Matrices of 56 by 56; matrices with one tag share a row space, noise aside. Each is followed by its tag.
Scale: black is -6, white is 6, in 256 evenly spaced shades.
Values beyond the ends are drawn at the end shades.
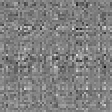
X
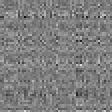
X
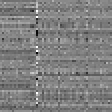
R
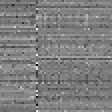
R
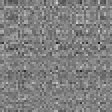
X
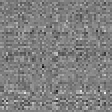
X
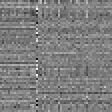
R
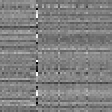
R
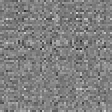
X
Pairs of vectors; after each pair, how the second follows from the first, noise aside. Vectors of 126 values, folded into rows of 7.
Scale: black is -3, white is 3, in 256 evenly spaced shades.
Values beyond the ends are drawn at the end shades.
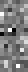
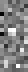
sign-scrambled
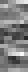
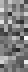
shuffled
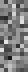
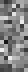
sign-scrambled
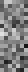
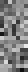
sign-scrambled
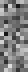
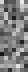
shuffled
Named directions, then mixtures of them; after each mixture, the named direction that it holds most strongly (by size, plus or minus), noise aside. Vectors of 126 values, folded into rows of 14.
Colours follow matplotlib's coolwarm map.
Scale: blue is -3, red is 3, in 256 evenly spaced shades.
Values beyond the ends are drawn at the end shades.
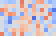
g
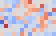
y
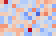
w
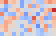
g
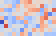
y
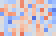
g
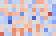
g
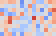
g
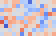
y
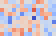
g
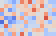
y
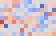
y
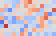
y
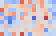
g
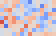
y
